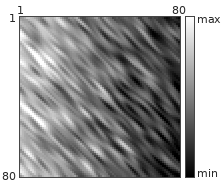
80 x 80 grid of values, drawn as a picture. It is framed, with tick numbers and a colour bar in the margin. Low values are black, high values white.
The field climbs toward the left. The ninth with the lowest average is the bottom right. The grain runs diagonally down to the right. No single row or column stands out from its neighbours.
